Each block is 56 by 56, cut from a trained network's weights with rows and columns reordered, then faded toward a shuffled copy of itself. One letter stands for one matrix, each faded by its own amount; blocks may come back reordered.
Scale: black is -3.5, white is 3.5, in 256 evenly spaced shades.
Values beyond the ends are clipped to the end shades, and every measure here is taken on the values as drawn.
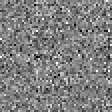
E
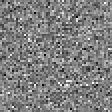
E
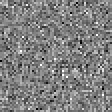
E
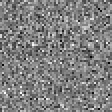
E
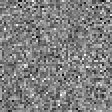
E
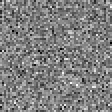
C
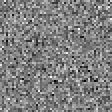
C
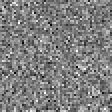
C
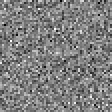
C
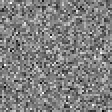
C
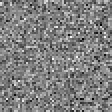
C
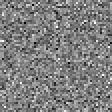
E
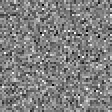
E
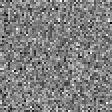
C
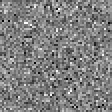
E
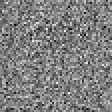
C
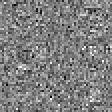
E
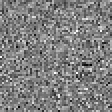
C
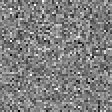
E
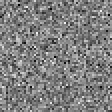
C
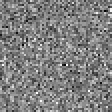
C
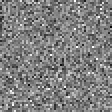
C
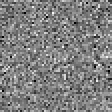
E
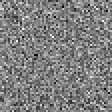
C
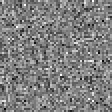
C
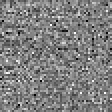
E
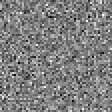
C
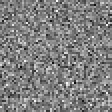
C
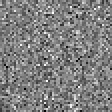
E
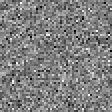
E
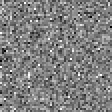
E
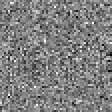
E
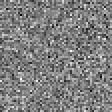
C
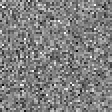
E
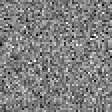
E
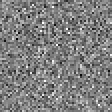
E
